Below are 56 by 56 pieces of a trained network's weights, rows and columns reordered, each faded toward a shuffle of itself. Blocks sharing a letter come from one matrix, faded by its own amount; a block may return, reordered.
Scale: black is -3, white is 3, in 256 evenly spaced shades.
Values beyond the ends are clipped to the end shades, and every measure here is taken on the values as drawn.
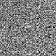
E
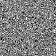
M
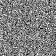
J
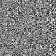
E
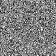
J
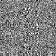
E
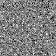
M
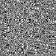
E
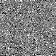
M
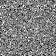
J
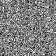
J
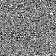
M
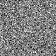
J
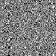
E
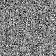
J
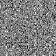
M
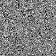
M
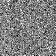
J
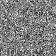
J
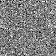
J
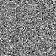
J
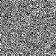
E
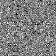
M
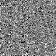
M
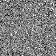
J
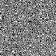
M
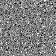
M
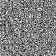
J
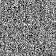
J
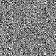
E
